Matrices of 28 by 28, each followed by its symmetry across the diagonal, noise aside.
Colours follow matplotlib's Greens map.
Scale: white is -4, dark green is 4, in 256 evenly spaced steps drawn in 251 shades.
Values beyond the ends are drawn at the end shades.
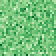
neither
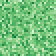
neither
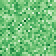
antisymmetric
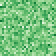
neither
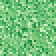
antisymmetric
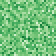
antisymmetric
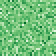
antisymmetric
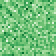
antisymmetric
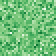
neither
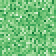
neither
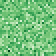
neither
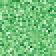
antisymmetric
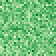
antisymmetric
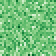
neither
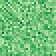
antisymmetric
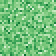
antisymmetric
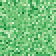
antisymmetric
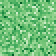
neither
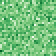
neither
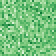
neither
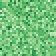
antisymmetric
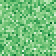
antisymmetric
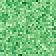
neither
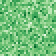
neither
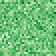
neither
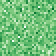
neither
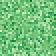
antisymmetric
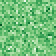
antisymmetric
